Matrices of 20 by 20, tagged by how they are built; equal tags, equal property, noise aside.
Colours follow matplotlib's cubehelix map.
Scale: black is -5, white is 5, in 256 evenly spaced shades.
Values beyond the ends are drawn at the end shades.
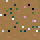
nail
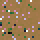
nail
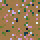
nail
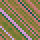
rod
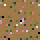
nail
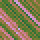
rod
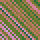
rod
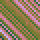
rod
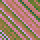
rod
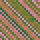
rod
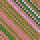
rod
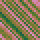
rod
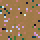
nail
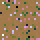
nail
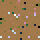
nail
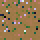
nail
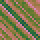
rod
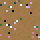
nail
